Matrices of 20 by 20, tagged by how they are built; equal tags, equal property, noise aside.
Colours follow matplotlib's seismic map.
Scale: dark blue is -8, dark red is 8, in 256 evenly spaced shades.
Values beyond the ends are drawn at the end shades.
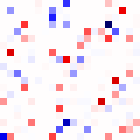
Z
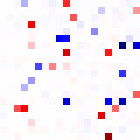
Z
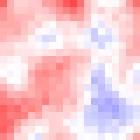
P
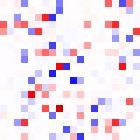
Z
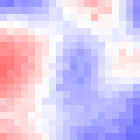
P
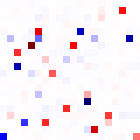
Z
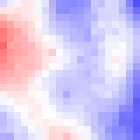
P
